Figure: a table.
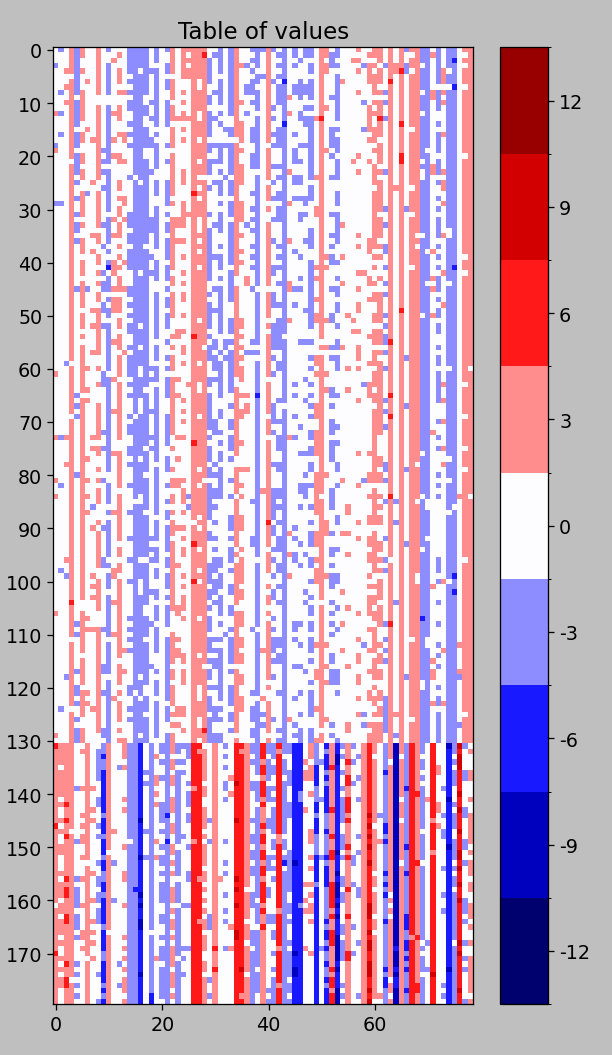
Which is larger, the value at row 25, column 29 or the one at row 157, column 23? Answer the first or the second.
the first
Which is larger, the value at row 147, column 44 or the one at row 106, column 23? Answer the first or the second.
the second
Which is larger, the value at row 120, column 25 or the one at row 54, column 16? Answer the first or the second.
the first
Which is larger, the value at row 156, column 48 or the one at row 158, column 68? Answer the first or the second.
the second
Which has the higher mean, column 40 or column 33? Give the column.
40
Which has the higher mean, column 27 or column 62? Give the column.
27
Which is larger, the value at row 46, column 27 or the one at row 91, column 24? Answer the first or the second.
the first
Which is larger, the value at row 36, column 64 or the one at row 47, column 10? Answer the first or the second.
the first
